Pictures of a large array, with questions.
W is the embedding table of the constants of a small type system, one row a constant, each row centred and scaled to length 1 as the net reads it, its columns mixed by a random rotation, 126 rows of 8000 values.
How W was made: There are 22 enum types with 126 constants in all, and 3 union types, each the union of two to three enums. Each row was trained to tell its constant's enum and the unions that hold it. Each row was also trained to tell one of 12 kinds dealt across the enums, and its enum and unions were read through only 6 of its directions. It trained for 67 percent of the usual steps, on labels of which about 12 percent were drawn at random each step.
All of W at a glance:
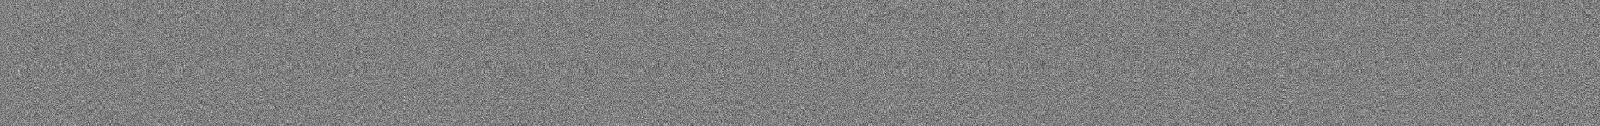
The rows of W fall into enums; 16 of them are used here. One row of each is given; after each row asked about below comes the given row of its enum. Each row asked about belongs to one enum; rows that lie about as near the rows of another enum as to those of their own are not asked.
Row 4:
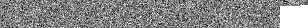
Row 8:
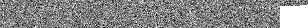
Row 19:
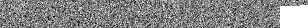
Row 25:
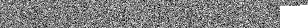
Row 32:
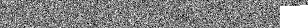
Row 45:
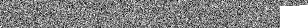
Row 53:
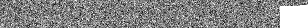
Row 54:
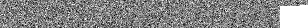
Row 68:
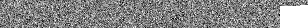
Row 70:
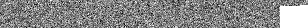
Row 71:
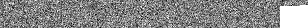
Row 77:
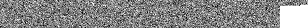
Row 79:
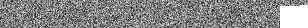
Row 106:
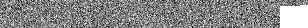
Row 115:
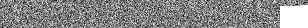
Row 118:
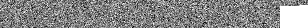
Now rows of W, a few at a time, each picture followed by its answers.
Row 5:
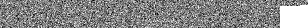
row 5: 71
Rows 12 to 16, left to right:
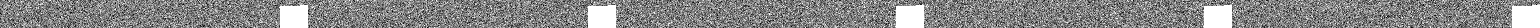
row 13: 79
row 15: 8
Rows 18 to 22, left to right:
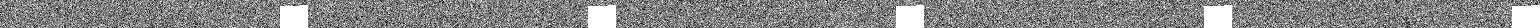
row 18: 115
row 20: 4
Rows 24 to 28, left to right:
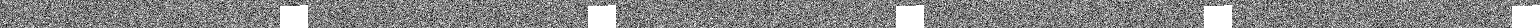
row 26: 71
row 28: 19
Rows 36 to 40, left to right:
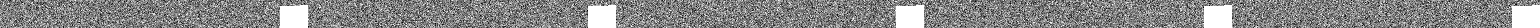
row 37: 68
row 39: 4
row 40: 79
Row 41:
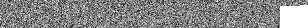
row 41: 71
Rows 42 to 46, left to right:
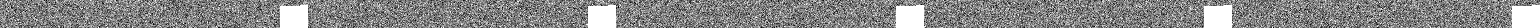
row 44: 4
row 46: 54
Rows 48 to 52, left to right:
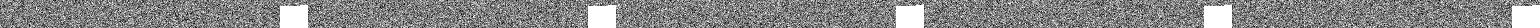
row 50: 54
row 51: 77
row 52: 32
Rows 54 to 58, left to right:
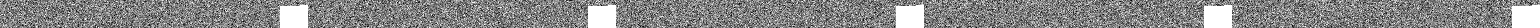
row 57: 32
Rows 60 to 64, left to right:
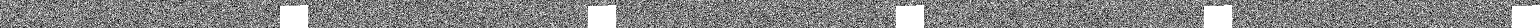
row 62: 8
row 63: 4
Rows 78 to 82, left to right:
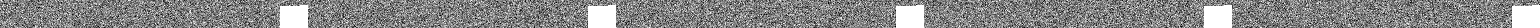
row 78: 8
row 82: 77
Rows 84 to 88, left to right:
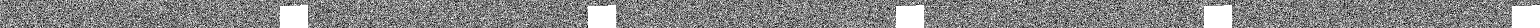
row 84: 8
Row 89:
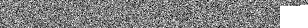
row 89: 32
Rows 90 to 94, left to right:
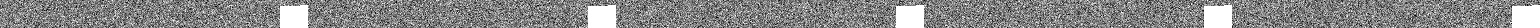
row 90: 32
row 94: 68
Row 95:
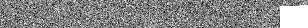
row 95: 53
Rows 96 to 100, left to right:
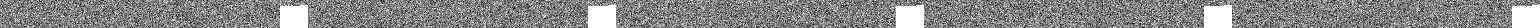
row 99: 71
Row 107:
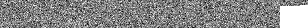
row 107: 106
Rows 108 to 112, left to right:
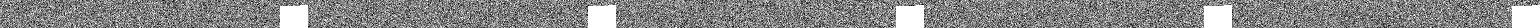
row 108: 106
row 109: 68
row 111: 79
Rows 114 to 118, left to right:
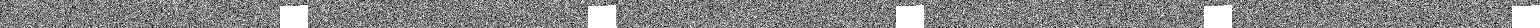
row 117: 106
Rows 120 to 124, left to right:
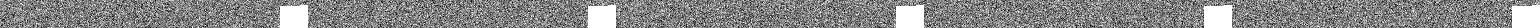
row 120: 19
